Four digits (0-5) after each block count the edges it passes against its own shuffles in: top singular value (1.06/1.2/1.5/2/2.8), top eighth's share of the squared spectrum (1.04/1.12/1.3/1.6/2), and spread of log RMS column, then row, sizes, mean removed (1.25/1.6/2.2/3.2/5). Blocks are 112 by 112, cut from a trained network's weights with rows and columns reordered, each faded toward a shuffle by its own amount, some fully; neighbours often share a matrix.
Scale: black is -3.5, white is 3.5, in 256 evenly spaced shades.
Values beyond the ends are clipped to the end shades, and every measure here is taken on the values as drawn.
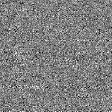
3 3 2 3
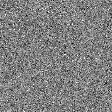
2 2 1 1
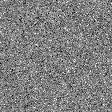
0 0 0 0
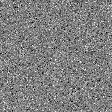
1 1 0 0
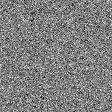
0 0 0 0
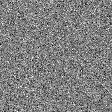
0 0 0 0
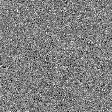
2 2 1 1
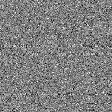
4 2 0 2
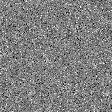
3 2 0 0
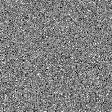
3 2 0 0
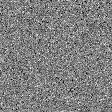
0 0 0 0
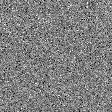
0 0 0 0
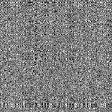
4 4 1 3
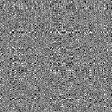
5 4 3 3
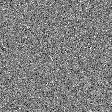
2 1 0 0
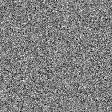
3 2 0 0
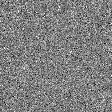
1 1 0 0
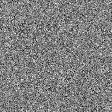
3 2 0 1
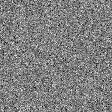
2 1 0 0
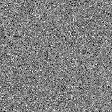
3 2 0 1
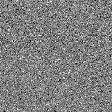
3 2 0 1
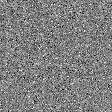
2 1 0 0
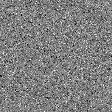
2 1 0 0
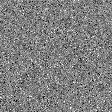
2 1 0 0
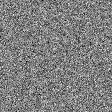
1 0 0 0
